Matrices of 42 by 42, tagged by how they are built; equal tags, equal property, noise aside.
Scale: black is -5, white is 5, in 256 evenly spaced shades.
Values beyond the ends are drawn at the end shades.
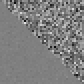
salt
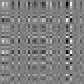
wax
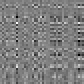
wax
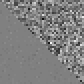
salt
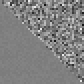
salt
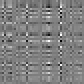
wax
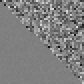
salt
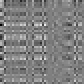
wax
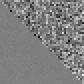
salt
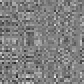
wax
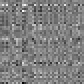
wax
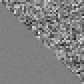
salt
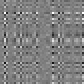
wax
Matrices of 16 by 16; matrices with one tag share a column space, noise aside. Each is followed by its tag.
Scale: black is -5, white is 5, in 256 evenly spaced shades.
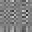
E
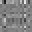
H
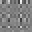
H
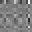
H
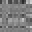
H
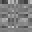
H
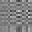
E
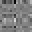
H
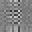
E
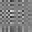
E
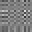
E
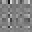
H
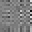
E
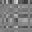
H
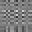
E
